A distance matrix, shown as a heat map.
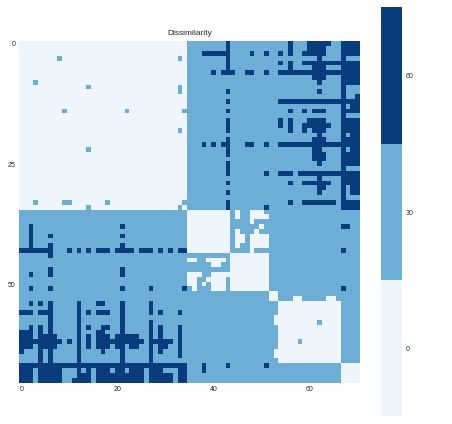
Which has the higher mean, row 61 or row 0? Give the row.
61
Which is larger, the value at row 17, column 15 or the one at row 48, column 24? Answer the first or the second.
the second
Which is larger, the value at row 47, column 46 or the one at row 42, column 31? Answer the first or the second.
the second
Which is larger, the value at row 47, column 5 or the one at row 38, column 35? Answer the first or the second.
the first
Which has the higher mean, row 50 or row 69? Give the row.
69
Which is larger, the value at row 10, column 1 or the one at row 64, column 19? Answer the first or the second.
the second
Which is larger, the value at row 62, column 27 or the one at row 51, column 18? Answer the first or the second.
the first
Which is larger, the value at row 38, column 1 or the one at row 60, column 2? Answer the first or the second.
the second
